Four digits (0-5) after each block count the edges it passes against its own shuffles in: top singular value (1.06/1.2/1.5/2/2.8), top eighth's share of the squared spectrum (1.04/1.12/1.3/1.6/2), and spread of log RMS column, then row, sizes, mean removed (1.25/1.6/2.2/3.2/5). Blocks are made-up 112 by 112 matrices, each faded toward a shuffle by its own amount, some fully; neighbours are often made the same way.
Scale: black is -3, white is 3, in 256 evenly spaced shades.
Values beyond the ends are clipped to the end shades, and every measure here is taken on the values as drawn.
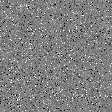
3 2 0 0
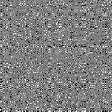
5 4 3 3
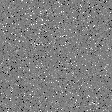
0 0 0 0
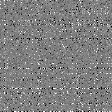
3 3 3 3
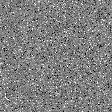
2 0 0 0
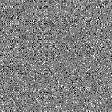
4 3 2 2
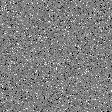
2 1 0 0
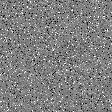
0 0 0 0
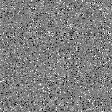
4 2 1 2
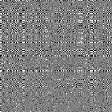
5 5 4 4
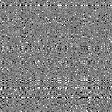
5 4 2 3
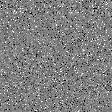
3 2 0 0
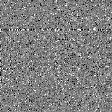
4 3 1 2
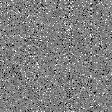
3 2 2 0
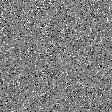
2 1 0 0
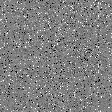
3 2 1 0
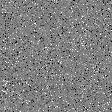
2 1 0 0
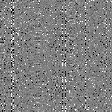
4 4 3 1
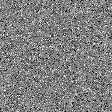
0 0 0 1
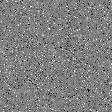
2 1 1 0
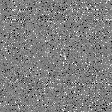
4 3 1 2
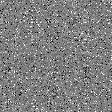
3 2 1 1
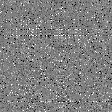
4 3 2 2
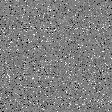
3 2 0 1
